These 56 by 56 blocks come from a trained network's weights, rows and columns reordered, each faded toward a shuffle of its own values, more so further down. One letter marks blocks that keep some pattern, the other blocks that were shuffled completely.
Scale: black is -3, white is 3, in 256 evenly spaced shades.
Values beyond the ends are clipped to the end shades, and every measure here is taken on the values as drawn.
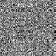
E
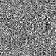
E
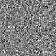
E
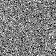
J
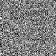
E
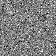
J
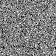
J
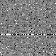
E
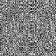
E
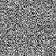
E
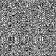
E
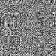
E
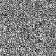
E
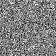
J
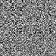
E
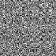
E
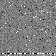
E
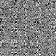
E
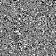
E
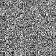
E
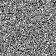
J
